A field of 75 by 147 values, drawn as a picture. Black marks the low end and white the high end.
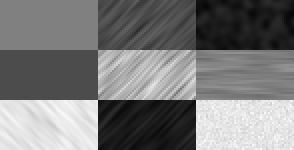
It is made of 3 by 3 panels. Panel 1,1: middling, flat. Panel 1,2: low, slanting up to the right, faint in contrast. Panel 1,3: very low, blotchy, faint in contrast. Panel 2,1: low, flat. Panel 2,2: high, slanting up to the right. Panel 2,3: middling, streaked across, faint in contrast. Panel 3,1: very high, slanting down to the right, faint in contrast. Panel 3,2: very low, slanting up to the right, faint in contrast. Panel 3,3: very high, fine-grained, faint in contrast.
